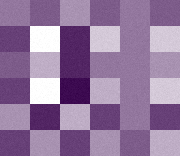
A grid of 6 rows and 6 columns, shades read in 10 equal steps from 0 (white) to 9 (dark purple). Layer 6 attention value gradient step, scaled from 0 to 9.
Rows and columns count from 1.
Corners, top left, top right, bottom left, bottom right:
5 6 7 3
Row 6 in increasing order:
3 4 4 6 7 7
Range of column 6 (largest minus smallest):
5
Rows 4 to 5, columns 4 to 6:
3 5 2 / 7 5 7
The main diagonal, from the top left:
5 0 8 3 5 3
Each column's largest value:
7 8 9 7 6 7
